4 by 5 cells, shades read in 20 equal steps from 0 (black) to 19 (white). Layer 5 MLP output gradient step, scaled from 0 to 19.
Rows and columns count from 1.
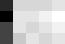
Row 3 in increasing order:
5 16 17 17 18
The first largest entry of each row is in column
5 5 5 3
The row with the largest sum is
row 3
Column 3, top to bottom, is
16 17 16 17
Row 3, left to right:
5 17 16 17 18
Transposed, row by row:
3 0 5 5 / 16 17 17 15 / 16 17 16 17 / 16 18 17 16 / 17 19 18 17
